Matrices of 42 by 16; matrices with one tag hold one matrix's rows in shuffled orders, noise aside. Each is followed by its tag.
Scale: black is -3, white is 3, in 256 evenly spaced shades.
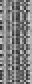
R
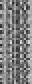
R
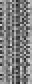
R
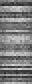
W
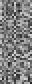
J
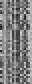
R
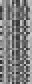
R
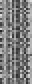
R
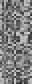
J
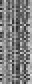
R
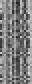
R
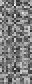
J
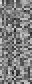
J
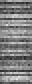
W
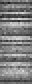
W
